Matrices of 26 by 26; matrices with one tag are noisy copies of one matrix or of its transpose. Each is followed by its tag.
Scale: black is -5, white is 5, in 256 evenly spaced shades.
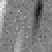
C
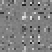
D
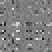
D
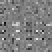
D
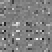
D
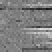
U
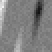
C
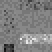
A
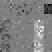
A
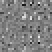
D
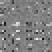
D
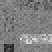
A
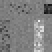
A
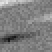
C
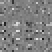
D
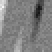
C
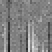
U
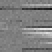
U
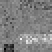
A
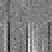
U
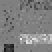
A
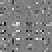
D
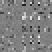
D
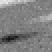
C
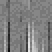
U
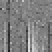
U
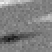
C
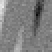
C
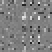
D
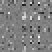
D
